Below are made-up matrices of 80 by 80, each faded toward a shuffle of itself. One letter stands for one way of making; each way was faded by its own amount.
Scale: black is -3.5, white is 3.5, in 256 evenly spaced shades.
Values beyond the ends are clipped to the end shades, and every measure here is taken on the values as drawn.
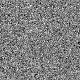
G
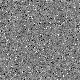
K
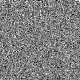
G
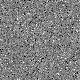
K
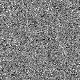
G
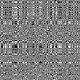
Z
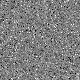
K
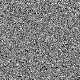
G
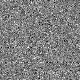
G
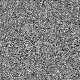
G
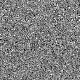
G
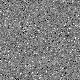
K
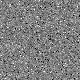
K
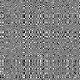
Z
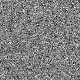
G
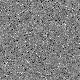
K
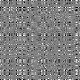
Z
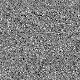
G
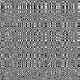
Z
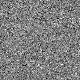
G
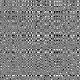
Z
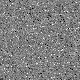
K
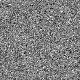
G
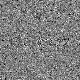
G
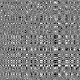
Z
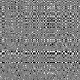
Z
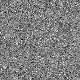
G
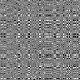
Z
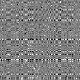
Z
